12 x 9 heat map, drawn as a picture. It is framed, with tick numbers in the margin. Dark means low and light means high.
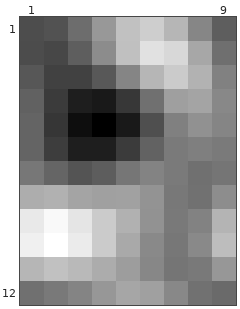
Average level on the scale: 50%. Lone odd cells: none. Ninth with the highest average: bottom left. Mirror symmetry: none. Calmest part: middle right. Odd rows or columns: none.
